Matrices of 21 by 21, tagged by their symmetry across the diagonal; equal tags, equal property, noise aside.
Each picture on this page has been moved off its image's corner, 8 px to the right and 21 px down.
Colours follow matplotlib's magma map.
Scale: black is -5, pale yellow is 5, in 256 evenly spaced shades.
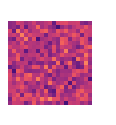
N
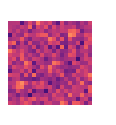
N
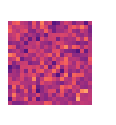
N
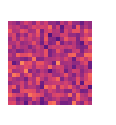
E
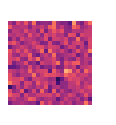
E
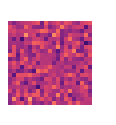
E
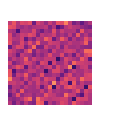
N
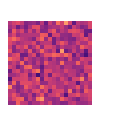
E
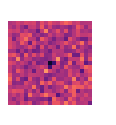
N
